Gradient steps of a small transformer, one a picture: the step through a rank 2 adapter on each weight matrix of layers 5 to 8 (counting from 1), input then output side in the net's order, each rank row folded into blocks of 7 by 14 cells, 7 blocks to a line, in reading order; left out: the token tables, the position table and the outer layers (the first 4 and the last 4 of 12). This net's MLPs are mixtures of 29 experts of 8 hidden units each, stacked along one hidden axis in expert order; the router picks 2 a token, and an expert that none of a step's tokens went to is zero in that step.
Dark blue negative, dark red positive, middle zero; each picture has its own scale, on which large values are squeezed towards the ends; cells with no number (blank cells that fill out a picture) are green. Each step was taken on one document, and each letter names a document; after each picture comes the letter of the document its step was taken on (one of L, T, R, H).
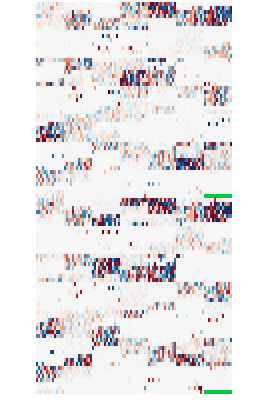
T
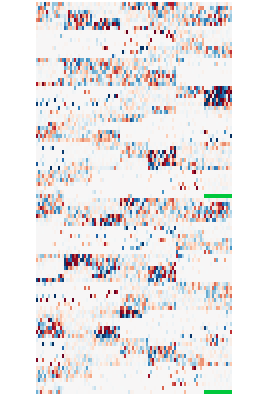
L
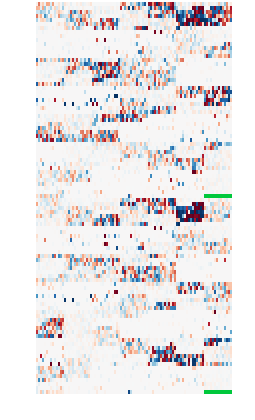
L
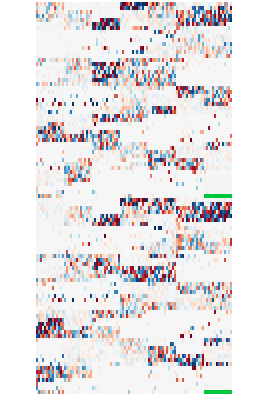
L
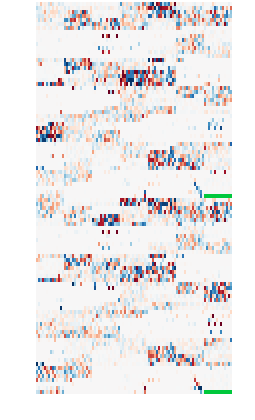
T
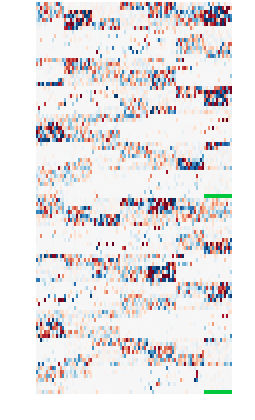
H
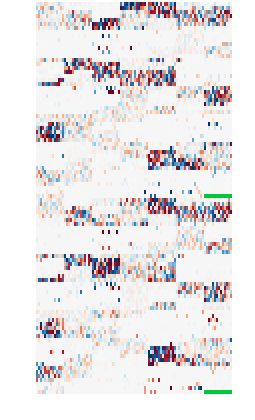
T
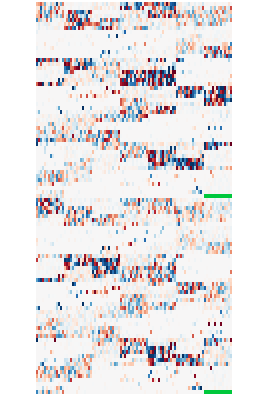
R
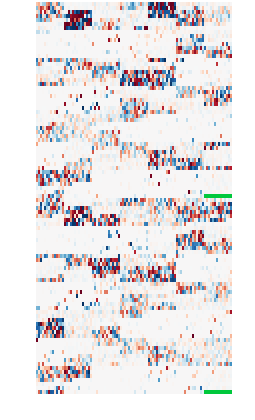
H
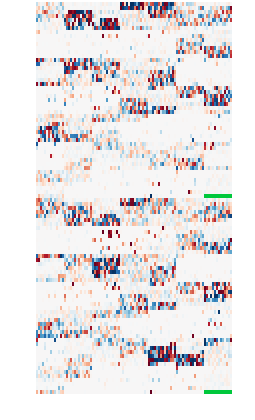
R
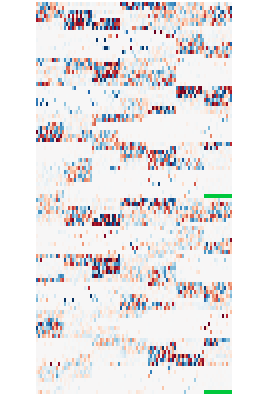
L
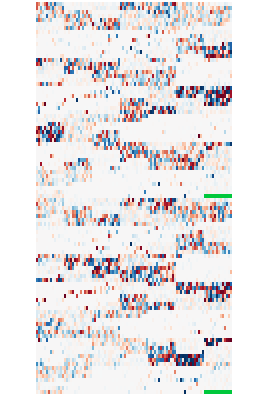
H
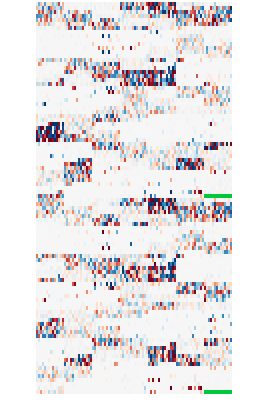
T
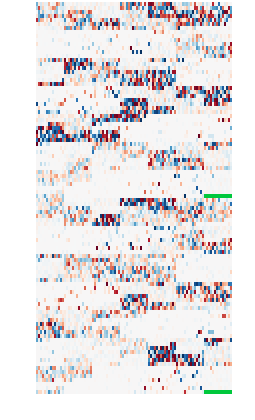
H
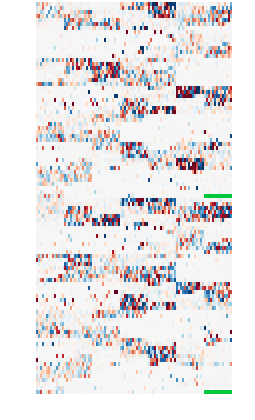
L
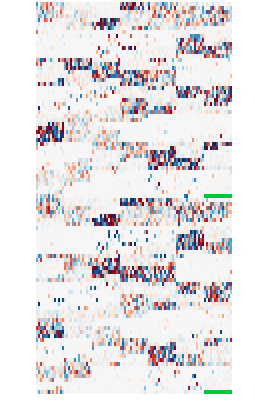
H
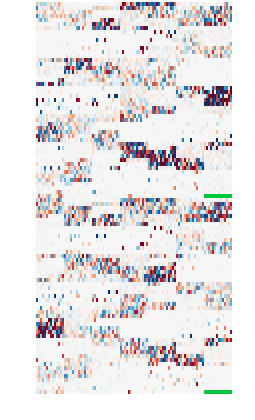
L
